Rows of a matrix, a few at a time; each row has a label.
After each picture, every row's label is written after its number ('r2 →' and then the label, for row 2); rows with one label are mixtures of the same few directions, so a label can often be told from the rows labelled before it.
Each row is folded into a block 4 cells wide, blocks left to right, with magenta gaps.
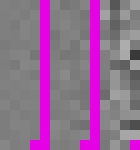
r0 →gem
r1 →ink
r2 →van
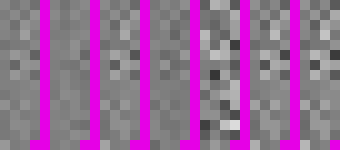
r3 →gem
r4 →van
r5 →gem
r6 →gem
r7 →ink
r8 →gem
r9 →gem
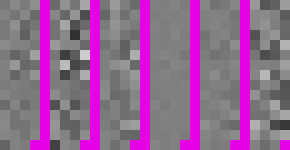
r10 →gem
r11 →gem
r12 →van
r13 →gem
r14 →ink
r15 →ink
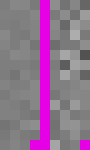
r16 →ink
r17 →gem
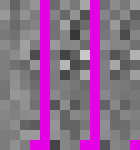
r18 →van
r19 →gem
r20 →gem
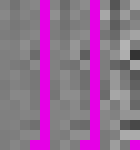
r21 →van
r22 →van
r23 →van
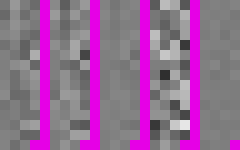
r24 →van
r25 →van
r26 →van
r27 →ink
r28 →gem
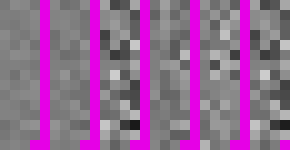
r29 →ink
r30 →ink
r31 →ink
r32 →van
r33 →gem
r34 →ink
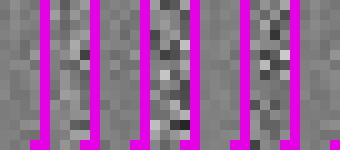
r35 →van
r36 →van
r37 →gem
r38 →ink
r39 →van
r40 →gem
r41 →van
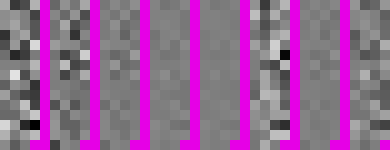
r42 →ink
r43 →gem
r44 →gem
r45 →ink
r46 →ink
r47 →van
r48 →gem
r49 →ink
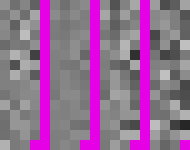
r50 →gem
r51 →van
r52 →van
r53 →ink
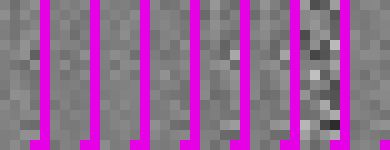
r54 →van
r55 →gem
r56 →gem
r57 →ink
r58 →van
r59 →van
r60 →ink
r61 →ink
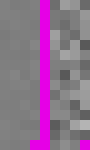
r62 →ink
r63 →ink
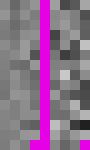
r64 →van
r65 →ink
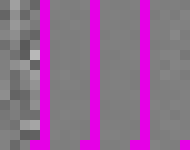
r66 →van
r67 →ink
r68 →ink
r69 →gem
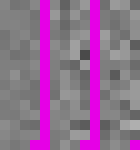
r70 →ink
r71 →van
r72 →ink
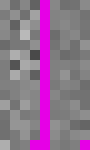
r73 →gem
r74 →ink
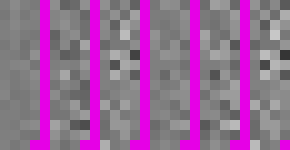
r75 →van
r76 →ink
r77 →gem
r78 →ink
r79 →ink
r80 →gem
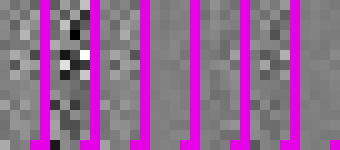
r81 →gem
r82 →gem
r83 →gem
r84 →van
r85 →van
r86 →gem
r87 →van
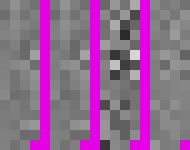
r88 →van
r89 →van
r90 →gem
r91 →gem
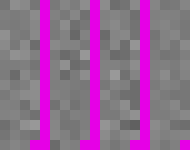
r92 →ink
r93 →gem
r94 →ink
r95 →ink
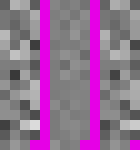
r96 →ink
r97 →gem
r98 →ink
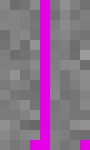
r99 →ink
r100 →van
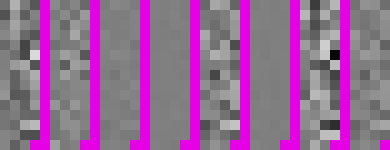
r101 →van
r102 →gem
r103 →ink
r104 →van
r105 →ink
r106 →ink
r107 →van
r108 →ink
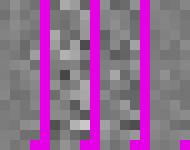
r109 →van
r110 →ink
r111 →ink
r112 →ink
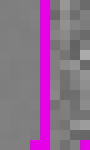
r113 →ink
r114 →van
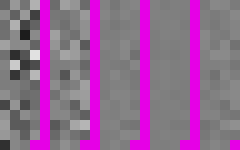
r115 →gem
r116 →ink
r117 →van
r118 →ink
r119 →ink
